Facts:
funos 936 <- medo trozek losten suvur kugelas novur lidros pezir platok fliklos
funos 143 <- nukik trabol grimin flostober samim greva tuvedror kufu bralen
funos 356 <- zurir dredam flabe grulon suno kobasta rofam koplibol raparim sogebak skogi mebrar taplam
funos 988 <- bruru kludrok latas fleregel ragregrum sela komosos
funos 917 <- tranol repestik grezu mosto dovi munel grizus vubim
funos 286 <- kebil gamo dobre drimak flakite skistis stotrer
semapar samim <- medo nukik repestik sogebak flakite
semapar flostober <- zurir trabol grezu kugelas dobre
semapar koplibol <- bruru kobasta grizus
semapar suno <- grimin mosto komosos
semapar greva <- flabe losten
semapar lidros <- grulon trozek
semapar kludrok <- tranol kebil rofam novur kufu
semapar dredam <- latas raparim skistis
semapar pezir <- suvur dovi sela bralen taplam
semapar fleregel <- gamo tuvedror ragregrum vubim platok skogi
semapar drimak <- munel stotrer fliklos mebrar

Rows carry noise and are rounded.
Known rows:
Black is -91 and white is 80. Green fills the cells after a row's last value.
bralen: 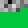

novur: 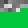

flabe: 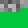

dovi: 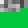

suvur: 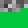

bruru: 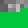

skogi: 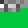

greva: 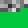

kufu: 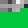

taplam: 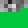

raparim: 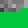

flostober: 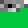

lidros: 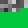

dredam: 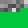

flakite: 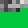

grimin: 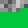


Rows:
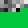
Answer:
samim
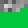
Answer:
rofam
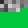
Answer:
ragregrum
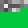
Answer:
kludrok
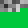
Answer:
grezu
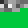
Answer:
platok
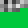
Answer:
repestik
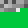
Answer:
tranol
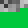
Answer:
dobre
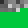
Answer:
fliklos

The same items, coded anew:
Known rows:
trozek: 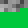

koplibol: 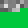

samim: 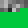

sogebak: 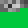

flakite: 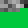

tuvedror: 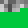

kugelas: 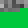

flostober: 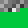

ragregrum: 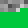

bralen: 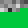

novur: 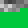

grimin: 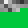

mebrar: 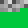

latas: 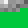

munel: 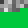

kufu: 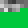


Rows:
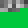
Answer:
dovi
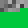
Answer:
zurir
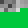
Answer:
skogi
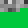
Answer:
sela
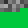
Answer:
medo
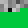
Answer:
greva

